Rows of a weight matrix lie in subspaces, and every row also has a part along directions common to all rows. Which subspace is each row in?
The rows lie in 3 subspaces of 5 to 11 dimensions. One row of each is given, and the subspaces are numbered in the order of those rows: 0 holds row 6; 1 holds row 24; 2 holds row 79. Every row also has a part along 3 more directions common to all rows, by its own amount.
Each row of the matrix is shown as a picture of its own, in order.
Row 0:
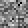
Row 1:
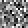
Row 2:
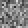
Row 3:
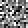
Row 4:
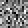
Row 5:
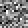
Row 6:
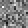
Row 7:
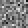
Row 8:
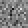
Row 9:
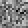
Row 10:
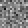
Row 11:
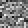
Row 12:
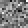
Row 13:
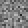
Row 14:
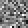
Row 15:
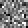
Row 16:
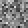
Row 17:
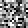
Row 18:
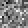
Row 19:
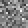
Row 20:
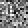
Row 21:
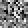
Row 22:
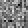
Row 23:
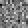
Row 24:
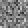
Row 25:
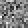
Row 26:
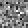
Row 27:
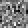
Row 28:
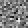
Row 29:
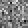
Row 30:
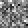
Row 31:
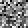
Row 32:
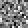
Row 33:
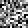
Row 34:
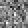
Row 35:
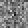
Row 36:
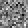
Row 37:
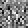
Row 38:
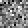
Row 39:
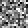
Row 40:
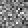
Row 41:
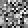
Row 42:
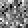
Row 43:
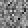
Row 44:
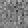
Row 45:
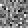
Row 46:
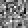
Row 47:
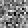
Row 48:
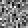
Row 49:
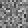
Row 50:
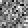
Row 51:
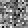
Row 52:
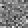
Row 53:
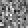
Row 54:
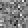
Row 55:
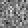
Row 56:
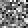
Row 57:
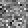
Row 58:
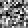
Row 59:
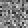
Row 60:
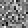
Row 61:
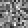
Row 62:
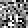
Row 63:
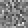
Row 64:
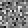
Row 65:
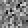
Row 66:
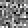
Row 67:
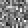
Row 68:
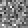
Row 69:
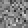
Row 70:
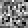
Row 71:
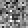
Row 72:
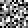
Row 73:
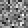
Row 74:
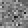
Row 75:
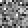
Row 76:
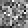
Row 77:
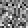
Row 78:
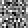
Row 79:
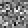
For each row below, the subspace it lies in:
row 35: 1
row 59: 1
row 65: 1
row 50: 2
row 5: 2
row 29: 1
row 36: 2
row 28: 2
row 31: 2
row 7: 0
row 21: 1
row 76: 2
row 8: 1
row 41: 2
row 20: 1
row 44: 2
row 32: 2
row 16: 0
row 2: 0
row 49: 2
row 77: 1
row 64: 2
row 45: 2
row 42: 0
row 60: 0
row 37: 1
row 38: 2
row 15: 2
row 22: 1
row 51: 1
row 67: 1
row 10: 2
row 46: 1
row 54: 1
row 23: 2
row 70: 2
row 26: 2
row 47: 1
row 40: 1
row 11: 0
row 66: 1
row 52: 2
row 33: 2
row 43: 1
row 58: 2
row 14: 2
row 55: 2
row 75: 2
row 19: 1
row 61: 1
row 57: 0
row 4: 1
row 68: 2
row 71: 1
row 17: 0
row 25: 0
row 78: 1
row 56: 0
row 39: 0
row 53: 1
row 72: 2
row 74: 2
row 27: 2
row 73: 2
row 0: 0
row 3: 0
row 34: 1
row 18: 0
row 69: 1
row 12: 0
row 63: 1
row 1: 1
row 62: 0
